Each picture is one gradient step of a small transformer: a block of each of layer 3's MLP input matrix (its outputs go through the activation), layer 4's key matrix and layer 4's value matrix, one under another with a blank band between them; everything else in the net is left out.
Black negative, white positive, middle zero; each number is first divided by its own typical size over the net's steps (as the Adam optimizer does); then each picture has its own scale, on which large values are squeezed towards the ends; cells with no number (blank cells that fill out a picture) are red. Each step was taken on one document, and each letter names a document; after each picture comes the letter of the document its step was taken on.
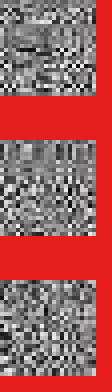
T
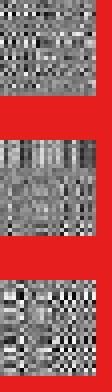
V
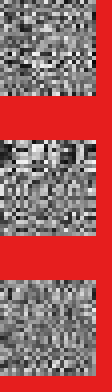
T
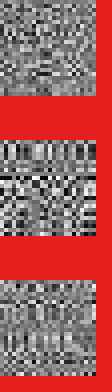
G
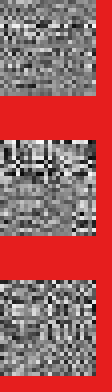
V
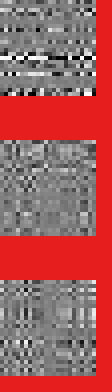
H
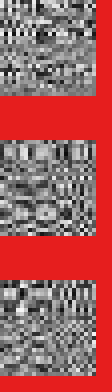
V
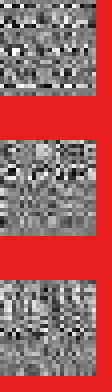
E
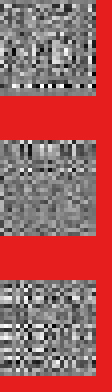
E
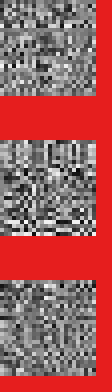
T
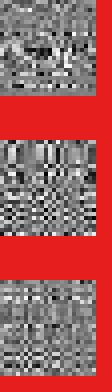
E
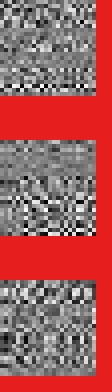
G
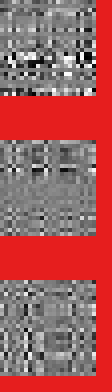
H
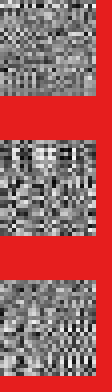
V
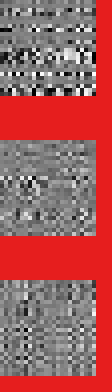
H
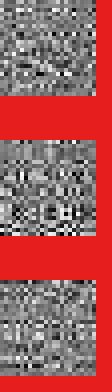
E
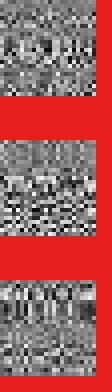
E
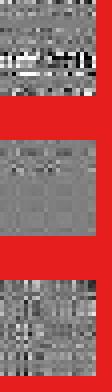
H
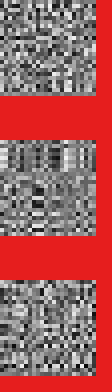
T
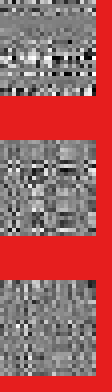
H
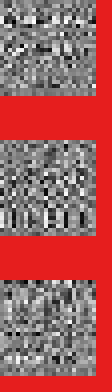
E
